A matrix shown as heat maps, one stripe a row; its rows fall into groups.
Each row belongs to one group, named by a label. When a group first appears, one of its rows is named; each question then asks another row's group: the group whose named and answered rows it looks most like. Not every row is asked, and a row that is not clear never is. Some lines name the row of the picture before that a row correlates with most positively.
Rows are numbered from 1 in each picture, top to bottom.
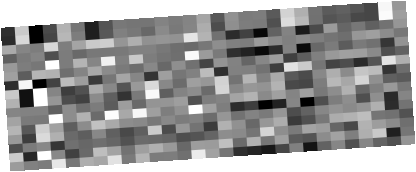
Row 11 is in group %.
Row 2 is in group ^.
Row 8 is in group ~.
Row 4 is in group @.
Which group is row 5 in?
%
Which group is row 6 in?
~
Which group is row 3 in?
%
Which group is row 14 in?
@
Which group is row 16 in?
%
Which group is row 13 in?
~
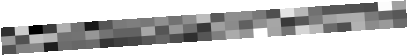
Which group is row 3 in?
@
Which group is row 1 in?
^
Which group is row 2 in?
~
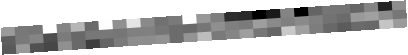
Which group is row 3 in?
^
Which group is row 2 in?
@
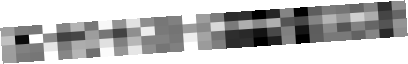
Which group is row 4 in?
%
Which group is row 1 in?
%
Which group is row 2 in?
~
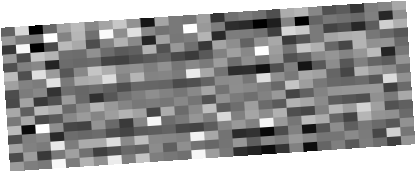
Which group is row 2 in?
%
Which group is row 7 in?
%
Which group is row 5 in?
@
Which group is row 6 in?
~
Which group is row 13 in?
@
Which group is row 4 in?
~
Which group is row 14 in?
%
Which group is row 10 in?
~
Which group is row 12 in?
~
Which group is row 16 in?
%
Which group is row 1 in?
^
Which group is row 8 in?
@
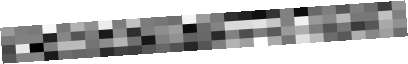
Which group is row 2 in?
@
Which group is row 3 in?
^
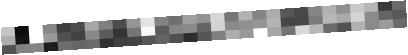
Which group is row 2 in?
~
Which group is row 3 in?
@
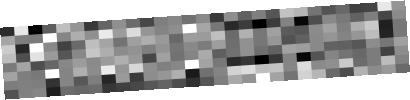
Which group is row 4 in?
~
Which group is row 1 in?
^
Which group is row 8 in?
@
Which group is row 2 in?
%
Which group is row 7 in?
@
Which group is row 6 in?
%
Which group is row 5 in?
^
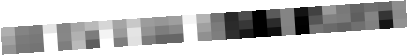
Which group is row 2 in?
%
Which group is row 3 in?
%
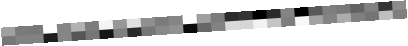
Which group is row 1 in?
%
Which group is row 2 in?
@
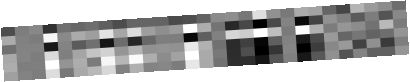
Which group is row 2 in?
%
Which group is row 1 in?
@
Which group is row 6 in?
%
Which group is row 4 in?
%
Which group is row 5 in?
%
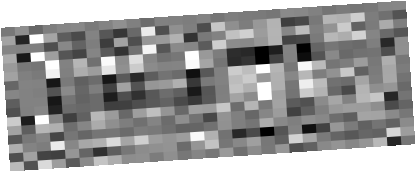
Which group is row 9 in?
@
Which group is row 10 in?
@
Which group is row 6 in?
%
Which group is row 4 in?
~
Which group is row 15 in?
^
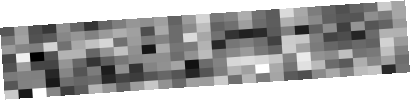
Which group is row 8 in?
~
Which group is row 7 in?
@
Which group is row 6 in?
@
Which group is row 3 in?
%
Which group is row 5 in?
^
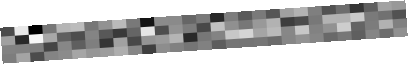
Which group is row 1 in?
^
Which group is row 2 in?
~
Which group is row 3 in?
@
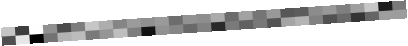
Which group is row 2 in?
^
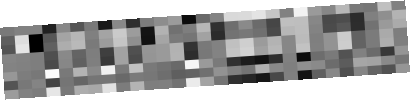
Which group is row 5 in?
@
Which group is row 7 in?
@
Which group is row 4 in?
@
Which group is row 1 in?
@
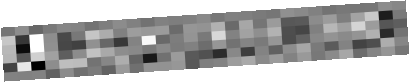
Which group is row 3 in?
~
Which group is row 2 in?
~
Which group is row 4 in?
~
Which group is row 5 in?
^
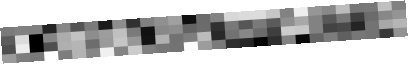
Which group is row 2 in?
^
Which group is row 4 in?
%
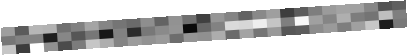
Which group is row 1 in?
~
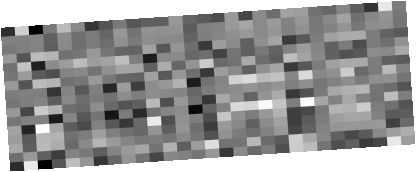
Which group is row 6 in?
^
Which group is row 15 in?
^
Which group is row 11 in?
@
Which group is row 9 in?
@
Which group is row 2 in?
@
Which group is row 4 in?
~
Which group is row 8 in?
@
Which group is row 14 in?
~
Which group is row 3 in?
@
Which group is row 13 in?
~
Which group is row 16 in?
^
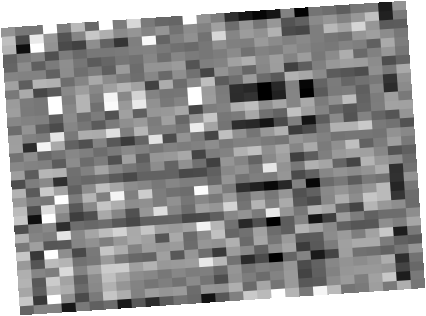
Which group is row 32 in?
@
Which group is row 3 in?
~
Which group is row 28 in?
%
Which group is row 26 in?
~
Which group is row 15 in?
^
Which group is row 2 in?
~
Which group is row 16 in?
@
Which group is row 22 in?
~
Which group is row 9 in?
%
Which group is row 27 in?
~
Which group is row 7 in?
~
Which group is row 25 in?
^
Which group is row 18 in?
@
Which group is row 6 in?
@
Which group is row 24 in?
%
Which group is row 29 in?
~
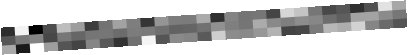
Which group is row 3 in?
~
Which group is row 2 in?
@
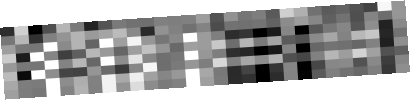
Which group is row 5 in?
%
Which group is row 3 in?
%
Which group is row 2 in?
^
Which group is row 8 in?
%
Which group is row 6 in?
~
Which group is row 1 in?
^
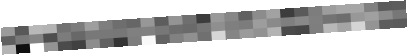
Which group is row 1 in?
~
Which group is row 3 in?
~
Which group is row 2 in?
@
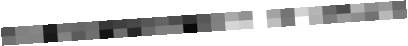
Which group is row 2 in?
@
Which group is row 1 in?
@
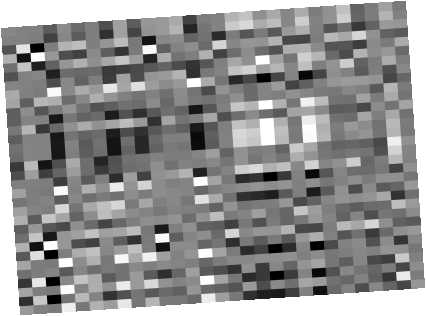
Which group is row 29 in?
^
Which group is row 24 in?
^
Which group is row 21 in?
%
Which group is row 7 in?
@
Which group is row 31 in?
^
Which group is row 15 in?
@
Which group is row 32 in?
%
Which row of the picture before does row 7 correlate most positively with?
2
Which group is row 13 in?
@
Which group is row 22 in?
~
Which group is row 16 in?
^
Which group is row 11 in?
@
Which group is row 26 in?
^
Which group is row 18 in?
@
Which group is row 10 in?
^
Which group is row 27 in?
%
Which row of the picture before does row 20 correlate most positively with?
2
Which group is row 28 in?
@
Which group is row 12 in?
^
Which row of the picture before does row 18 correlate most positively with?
2
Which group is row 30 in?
%
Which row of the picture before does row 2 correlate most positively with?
2
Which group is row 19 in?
%
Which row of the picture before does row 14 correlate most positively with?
2
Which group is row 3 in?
^
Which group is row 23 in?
^
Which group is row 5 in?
^
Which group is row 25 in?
~
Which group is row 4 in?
~
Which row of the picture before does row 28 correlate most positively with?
2
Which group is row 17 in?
^
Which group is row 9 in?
~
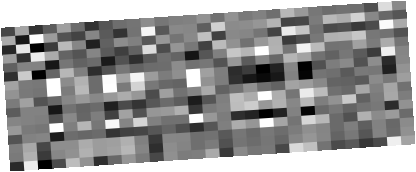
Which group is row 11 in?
@
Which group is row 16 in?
^
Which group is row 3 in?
^
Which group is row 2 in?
~
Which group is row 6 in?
^
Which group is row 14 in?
^
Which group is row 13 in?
@
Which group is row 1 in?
^
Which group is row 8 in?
%
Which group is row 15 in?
^
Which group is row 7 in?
%
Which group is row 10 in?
@
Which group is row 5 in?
@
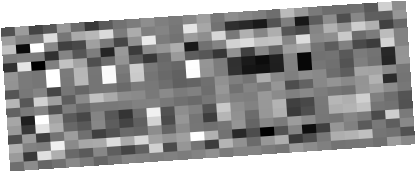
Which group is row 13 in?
^
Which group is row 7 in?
%
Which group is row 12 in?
~
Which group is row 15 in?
~
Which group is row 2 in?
%
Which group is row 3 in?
~
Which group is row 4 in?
@
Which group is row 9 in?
~
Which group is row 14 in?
%
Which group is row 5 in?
^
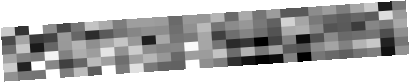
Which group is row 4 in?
%
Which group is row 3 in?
^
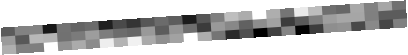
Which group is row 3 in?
%
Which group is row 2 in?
~
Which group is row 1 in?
@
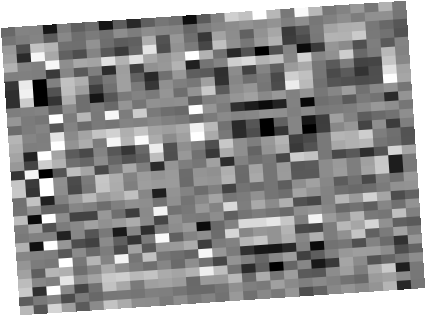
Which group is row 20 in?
^
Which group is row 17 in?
^
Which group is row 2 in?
@
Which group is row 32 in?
~
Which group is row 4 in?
~
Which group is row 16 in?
~
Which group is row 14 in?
%
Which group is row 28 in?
~
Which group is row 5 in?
%
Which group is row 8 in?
^
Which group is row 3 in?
~
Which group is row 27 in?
%
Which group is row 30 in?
~
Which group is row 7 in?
^
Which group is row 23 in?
^
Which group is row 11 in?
%
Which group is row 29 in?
%
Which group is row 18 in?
~
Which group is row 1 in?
@
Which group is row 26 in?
@
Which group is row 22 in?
~
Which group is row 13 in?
%
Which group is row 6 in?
@
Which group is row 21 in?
^
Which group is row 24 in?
@
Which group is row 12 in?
@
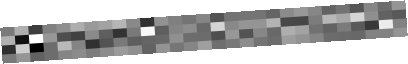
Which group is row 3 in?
^
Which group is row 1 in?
^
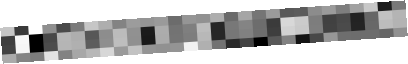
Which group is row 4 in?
%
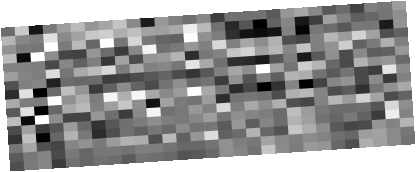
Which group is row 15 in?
@
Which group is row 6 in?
%
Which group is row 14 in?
^
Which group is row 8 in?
^
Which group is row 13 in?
^
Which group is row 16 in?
@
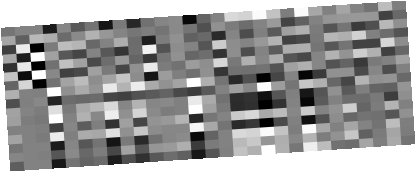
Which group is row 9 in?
@
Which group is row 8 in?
%
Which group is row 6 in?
~
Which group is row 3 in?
^
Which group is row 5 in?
^
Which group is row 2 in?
~
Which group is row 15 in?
@
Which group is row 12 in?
@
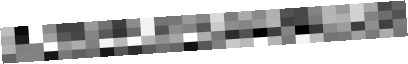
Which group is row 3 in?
%
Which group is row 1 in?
~
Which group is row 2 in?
~
